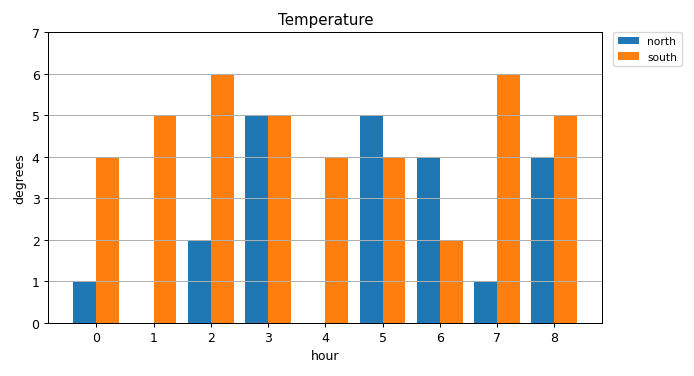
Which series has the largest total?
south
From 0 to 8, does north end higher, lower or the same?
higher
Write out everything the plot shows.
Title: Temperature
x-axis: hour, ticks 0 1 2 3 4 5 6 7 8
y-axis: degrees, ticks 0 1 2 3 4 5 6 7
Legend: north, south
Values:
north: 1 0 2 5 0 5 4 1 4
south: 4 5 6 5 4 4 2 6 5
